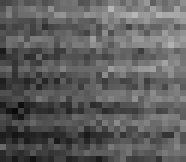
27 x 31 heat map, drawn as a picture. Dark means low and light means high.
Neither half mirrors the other. Horizontal stripes repeat 6 times down the table. The ninth with the highest average is the top right. Values rise toward the top right.
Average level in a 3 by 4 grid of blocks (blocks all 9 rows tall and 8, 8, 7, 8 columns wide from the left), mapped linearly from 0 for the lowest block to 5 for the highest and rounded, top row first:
2345 / 1234 / 0123
